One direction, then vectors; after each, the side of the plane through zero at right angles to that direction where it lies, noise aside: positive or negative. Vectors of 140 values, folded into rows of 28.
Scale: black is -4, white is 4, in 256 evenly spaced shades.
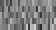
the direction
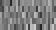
positive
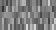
positive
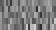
positive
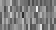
negative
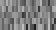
negative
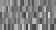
negative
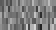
positive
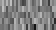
negative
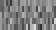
positive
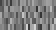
positive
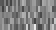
positive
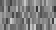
positive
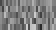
positive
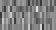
negative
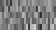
positive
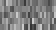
negative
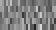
negative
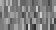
negative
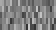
negative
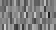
positive
